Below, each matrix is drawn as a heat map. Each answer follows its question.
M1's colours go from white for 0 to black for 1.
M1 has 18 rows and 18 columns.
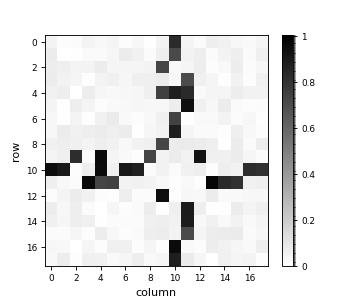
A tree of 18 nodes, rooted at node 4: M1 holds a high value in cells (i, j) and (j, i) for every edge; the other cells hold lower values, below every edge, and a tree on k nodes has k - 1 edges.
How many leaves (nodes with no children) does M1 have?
14
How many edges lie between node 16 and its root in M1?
2
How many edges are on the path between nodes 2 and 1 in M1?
4
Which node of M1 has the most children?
10
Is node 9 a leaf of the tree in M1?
no
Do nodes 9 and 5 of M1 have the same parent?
no
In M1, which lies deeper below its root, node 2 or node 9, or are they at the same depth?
node 2
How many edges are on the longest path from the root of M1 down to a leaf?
2
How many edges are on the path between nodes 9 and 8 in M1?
1
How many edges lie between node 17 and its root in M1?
2
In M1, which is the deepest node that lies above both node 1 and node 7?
10
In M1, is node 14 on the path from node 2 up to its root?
no
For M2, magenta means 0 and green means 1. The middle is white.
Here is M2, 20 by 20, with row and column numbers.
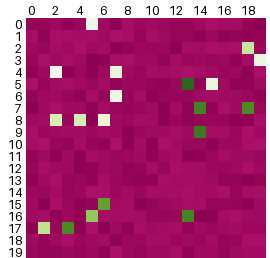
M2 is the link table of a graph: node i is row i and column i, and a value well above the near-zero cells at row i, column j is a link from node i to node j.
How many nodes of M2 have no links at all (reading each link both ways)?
3
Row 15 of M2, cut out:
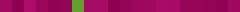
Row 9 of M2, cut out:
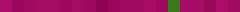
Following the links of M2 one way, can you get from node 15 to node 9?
no
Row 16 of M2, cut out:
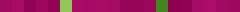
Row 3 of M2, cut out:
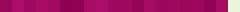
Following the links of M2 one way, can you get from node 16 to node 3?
no
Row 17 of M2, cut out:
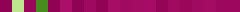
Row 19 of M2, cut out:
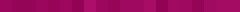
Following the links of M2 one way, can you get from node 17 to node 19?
yes
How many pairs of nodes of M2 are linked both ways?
0
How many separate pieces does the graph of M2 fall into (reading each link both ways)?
5
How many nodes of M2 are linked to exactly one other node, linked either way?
4
